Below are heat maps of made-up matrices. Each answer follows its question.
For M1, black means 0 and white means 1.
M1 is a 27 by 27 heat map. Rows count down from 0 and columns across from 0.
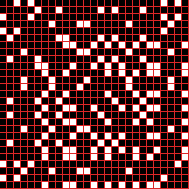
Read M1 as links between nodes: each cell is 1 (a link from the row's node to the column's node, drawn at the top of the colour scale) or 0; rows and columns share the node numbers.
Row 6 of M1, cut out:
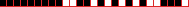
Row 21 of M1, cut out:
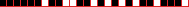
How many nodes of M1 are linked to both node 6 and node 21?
8
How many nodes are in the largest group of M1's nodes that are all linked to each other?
7
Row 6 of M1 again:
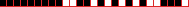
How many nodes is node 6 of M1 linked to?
9
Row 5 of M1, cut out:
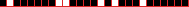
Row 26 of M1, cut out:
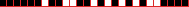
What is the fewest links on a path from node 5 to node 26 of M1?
2
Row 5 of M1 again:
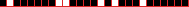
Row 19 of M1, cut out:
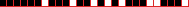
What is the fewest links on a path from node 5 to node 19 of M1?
3
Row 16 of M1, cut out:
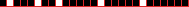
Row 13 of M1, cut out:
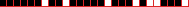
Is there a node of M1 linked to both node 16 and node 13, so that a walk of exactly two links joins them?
no
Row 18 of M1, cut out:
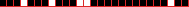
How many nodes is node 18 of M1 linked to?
5
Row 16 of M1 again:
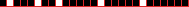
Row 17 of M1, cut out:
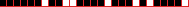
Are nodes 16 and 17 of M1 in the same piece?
yes
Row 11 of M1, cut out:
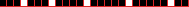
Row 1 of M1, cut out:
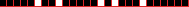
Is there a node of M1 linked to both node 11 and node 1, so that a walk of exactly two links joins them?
no
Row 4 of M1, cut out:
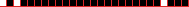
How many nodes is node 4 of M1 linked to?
3
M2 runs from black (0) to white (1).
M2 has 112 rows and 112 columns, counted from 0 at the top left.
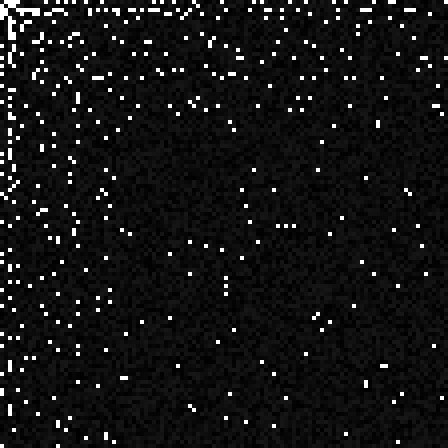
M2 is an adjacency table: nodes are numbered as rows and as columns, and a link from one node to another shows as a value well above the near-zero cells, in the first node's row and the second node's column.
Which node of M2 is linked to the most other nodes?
node 2
